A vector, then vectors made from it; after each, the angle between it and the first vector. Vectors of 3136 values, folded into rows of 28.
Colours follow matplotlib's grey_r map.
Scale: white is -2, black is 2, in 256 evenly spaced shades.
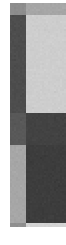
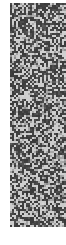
orthogonal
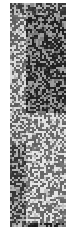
partly opposed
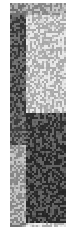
nearly parallel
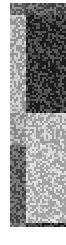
nearly opposite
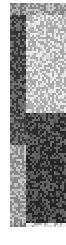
nearly parallel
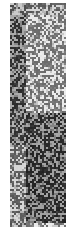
partly aligned
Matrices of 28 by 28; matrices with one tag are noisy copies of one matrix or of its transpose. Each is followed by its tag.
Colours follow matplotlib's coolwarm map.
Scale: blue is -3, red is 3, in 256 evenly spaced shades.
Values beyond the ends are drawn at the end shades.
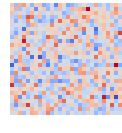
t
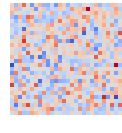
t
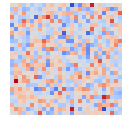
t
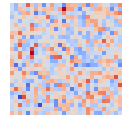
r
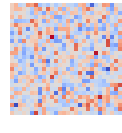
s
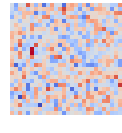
r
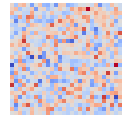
t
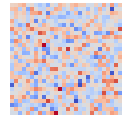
s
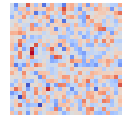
r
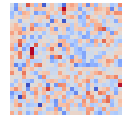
r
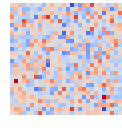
t
